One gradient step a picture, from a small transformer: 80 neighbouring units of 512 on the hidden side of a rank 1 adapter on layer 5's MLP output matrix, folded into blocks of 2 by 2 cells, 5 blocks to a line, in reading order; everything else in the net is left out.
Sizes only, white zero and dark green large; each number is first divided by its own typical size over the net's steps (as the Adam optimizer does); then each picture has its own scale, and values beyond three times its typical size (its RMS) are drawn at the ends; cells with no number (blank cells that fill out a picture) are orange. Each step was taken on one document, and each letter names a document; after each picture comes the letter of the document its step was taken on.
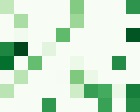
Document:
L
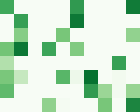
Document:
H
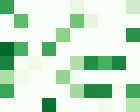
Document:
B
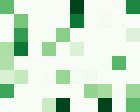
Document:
H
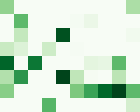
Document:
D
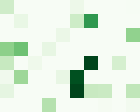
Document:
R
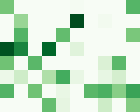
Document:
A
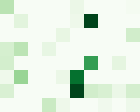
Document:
R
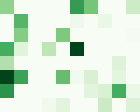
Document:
H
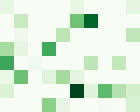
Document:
R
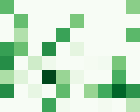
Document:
A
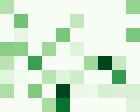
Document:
A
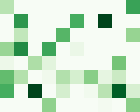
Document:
A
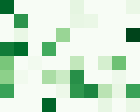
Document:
L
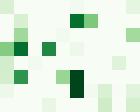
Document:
B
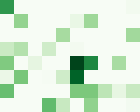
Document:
D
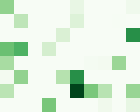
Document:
B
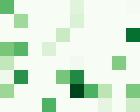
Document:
B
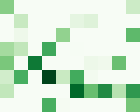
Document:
D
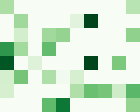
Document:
D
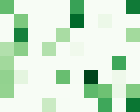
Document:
H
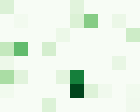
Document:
B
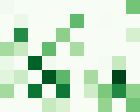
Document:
A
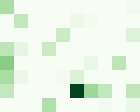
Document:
R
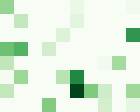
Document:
B
